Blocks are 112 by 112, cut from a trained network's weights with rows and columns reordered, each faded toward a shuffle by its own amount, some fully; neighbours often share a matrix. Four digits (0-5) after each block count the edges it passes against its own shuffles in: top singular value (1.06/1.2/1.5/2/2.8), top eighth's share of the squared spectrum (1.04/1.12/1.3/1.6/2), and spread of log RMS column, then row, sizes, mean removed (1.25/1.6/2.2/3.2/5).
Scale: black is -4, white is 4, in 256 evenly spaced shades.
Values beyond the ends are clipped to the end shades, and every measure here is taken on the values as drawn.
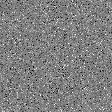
0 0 0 0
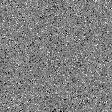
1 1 0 1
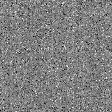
2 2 0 1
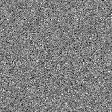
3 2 0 1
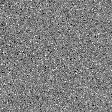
0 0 0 0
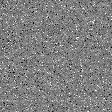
1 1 0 0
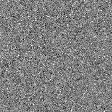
2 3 1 1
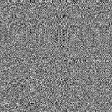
4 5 2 3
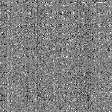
3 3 1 3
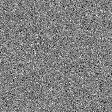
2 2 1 0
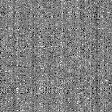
3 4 1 3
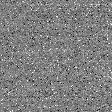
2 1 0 0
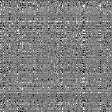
4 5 4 3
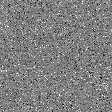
1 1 0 0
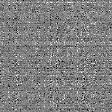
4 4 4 2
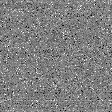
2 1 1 0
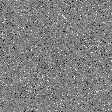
0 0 0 0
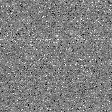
2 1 0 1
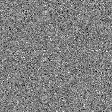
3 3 1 1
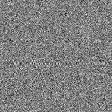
3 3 0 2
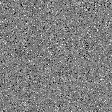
1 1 0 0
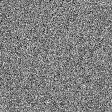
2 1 0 0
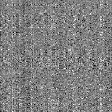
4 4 1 3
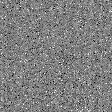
1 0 0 0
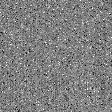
2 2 0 1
